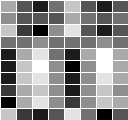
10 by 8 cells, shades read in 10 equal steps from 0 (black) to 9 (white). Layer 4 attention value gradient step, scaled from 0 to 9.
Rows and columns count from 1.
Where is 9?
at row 5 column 7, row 6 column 3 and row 6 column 7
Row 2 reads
5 3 3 3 6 4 3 4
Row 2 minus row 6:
4 -4 -6 -2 6 -1 -6 -2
